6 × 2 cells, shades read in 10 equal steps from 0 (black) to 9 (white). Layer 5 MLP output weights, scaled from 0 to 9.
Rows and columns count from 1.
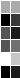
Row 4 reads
3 4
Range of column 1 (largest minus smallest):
9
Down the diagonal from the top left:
6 2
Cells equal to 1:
2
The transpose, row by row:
6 0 3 3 9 0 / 6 2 1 4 7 1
